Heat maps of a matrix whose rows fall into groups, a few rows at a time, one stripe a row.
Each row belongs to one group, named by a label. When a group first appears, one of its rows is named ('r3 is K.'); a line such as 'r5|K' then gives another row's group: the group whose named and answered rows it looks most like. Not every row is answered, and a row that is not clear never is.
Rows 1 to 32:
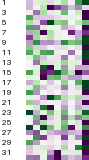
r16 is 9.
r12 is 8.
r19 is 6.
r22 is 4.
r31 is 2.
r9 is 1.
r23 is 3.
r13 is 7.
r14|4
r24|8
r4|6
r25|7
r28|8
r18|8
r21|6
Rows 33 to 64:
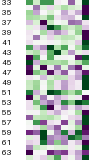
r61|4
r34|7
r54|4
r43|9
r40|7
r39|2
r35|6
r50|8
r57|8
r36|8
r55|2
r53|1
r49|8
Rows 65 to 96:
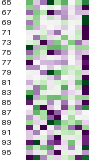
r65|3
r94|8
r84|3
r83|6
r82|7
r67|4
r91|7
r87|4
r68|8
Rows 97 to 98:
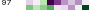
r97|4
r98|8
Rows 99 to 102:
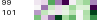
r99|2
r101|1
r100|7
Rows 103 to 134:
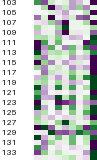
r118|1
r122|3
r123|4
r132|6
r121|6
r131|7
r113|3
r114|6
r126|6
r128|1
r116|6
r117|7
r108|9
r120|3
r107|2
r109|2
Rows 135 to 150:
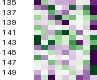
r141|9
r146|6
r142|3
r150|9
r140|6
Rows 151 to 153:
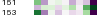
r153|6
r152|1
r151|6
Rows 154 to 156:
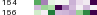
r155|4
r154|6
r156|2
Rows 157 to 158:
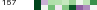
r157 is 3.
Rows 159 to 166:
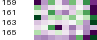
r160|6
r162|3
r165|6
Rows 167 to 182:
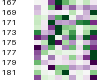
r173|3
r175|4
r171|2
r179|6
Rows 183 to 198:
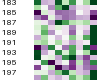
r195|8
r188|8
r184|9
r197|9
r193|3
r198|1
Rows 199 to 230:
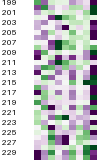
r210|4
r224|8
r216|6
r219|6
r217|4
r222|9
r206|7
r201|1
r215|1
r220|8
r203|7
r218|8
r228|1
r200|1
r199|6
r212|4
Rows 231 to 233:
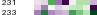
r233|1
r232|7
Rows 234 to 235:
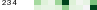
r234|9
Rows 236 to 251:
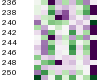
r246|7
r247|6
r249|6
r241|6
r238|2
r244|7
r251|3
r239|4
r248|4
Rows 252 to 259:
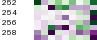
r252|3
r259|7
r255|2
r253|9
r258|9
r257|2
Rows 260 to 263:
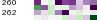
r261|6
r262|2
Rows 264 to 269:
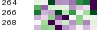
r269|4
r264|2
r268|8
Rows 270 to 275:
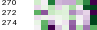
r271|1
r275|8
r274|8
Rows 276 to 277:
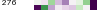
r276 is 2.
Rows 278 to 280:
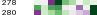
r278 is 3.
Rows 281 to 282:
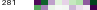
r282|6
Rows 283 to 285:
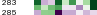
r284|8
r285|4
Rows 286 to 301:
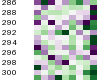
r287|7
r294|1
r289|6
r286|1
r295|7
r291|1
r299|3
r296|6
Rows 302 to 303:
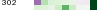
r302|1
